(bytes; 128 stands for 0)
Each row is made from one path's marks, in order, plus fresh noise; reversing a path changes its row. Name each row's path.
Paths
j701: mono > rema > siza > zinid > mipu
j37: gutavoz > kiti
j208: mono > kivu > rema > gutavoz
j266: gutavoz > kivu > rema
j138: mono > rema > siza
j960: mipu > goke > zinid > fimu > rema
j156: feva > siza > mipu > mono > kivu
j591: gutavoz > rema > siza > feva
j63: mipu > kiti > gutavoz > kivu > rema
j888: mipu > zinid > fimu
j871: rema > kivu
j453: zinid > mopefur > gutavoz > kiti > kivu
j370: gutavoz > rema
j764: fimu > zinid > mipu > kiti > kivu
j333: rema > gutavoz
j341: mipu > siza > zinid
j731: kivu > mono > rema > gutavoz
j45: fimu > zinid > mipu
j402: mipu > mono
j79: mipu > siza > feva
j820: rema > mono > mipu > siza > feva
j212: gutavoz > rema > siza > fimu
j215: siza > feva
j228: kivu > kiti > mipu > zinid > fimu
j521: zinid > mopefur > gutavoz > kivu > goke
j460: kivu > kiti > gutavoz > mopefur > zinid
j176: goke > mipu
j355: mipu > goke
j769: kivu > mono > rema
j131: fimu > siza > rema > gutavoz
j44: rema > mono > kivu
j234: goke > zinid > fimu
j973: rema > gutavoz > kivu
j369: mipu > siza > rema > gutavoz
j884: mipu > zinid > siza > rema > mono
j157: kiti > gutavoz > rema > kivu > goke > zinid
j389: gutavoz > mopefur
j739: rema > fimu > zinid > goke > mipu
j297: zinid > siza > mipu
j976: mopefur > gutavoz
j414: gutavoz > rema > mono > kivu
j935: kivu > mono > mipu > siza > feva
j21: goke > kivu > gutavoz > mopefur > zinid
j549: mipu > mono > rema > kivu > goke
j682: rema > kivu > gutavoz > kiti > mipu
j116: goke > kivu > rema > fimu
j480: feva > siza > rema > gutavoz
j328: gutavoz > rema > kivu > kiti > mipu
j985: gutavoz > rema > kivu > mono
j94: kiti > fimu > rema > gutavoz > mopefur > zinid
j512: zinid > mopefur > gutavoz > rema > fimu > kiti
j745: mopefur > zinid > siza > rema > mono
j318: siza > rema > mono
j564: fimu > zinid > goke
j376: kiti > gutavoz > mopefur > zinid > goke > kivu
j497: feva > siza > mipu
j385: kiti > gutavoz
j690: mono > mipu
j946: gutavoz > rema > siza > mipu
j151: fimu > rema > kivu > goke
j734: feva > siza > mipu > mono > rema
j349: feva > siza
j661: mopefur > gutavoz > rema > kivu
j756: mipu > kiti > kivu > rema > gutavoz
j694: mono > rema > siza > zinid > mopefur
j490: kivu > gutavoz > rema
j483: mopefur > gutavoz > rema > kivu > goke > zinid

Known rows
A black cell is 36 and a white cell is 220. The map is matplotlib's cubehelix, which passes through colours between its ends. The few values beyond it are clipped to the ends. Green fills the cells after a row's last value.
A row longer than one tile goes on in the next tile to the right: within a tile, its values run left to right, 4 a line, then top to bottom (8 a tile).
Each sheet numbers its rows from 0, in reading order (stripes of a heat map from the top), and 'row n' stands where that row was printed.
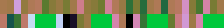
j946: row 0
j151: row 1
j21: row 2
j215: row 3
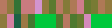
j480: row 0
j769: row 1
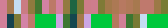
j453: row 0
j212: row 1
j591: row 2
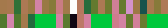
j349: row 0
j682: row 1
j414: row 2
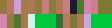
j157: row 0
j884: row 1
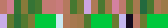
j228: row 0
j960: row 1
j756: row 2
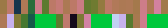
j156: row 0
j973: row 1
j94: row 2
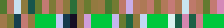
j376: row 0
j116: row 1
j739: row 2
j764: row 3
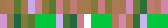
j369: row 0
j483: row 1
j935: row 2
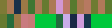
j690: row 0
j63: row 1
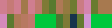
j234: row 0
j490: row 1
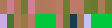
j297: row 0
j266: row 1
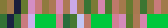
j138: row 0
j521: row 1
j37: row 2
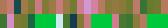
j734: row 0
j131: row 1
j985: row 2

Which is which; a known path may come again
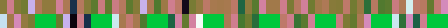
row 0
j341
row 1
j460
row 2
j960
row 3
j745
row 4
j497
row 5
j731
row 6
j176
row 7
j764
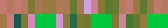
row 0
j333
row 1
j369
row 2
j385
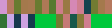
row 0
j63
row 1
j44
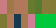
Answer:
j871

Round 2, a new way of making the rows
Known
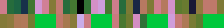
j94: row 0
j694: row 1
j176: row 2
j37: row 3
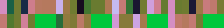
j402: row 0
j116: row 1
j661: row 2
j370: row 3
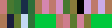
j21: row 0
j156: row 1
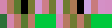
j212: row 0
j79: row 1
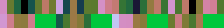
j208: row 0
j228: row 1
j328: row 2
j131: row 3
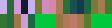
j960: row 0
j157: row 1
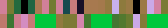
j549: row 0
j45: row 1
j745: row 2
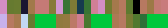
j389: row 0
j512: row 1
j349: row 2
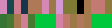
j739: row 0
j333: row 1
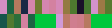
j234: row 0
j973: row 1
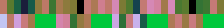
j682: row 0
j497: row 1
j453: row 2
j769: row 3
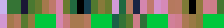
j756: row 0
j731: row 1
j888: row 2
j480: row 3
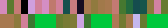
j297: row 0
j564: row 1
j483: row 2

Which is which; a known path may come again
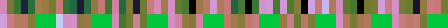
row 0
j490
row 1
j328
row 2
j976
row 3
j820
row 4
j701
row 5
j734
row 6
j935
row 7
j370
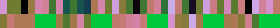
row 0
j318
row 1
j460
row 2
j414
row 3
j661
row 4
j297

